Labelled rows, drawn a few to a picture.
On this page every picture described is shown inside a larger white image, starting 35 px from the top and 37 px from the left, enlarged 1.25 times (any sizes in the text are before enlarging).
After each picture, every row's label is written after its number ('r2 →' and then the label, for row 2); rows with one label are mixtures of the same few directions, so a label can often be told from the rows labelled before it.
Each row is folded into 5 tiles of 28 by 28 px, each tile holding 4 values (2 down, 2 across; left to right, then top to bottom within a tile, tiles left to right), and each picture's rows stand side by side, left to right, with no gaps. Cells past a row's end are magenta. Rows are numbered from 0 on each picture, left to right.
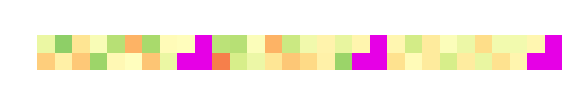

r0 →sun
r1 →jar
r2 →sun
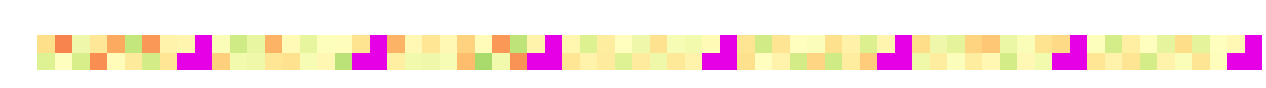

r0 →sun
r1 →jar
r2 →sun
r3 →sun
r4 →sun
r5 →jar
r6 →sun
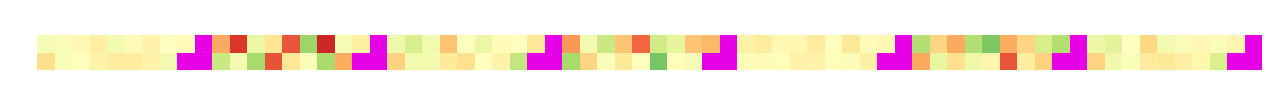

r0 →jar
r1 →sun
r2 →jar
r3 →jar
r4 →sun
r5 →jar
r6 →jar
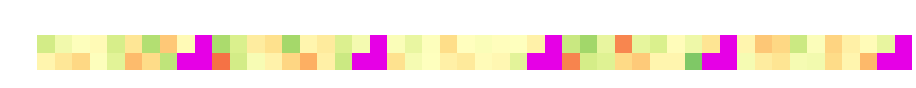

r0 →sun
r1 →jar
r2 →jar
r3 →jar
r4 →jar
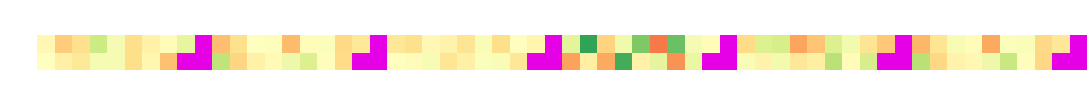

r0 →jar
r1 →jar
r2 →sun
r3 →sun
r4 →jar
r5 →jar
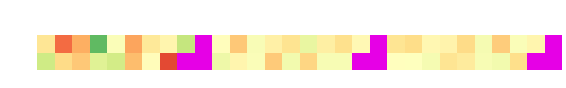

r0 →jar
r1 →sun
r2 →sun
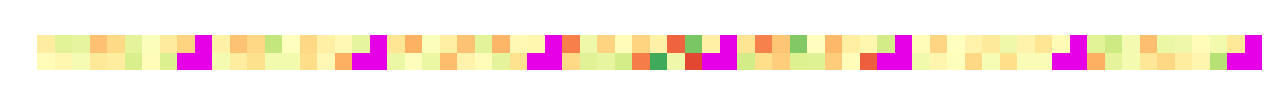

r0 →jar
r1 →jar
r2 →sun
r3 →sun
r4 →jar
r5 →sun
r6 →jar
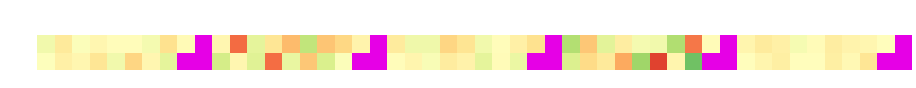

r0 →sun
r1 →sun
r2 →jar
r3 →sun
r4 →jar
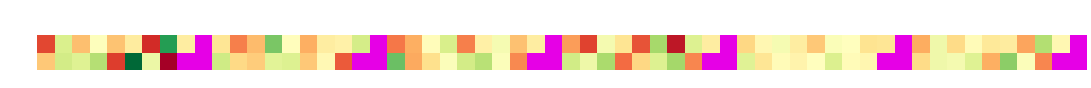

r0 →sun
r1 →jar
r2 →jar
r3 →sun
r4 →jar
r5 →sun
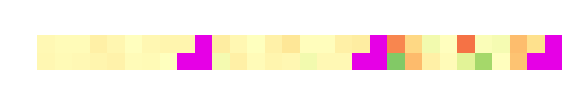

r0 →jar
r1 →jar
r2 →jar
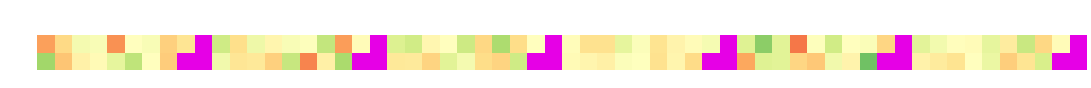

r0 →jar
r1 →sun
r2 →sun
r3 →jar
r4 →jar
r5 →sun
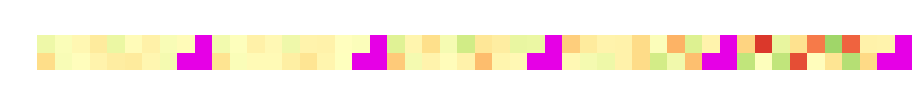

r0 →jar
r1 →jar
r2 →jar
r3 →sun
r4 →sun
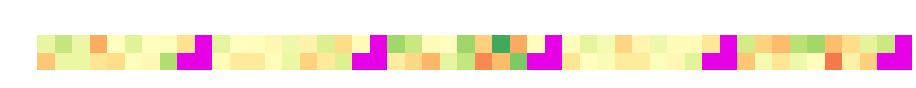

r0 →jar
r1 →sun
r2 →sun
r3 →jar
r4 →jar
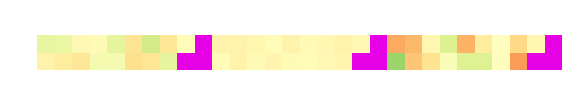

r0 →sun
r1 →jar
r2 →jar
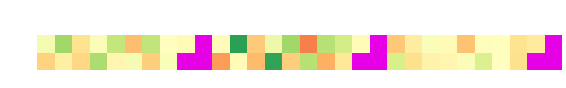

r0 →sun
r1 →sun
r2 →jar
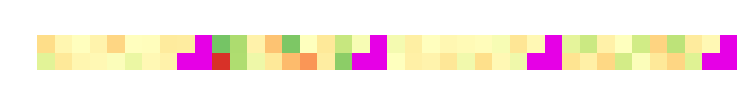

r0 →jar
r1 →jar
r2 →sun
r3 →sun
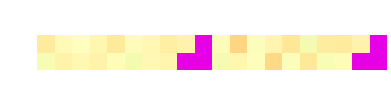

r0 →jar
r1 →sun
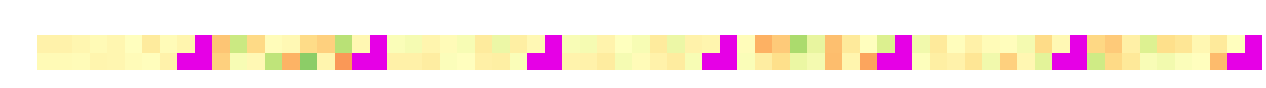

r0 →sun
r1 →sun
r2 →sun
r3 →sun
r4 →jar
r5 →sun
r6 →jar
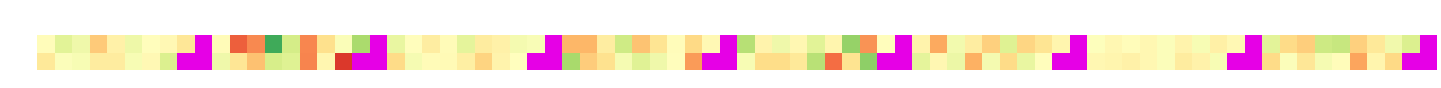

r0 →jar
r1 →jar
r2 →jar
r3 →jar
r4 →sun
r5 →sun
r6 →sun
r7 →jar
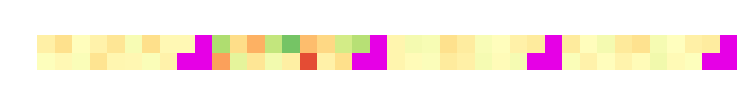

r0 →sun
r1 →jar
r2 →jar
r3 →jar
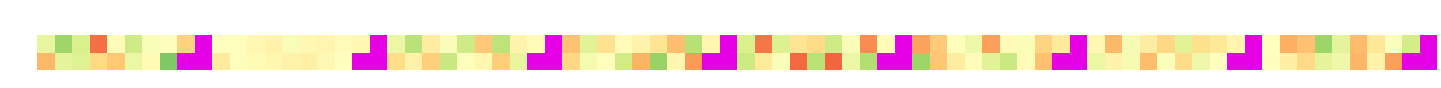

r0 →jar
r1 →jar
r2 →sun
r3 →sun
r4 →sun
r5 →jar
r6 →sun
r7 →jar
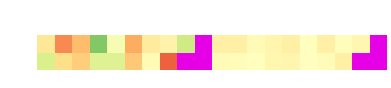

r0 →jar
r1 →sun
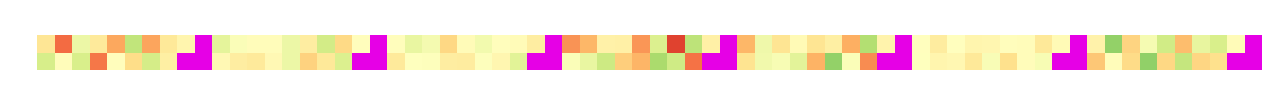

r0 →sun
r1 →sun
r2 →jar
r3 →sun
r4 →sun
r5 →sun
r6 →sun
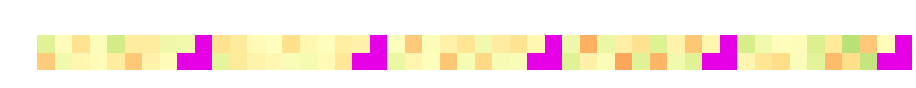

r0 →jar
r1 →jar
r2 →sun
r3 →sun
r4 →sun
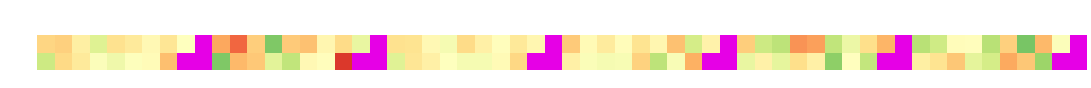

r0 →jar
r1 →jar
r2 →jar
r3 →sun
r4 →jar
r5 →sun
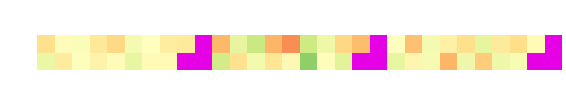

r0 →jar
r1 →jar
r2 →sun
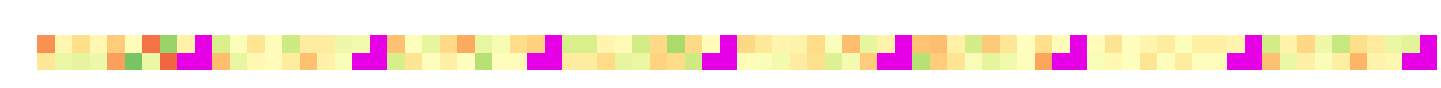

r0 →sun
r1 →jar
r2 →jar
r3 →sun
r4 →sun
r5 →jar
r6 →sun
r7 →jar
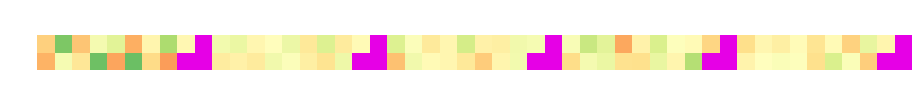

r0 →sun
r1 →sun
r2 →jar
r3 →jar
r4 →sun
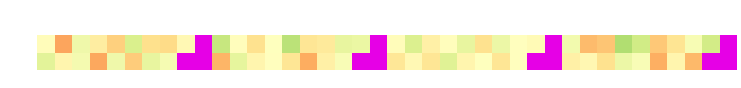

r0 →sun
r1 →jar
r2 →sun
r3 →jar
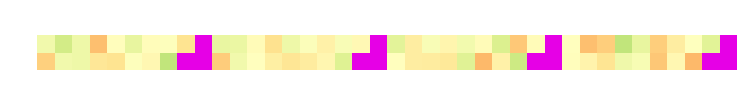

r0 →jar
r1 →jar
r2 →sun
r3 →jar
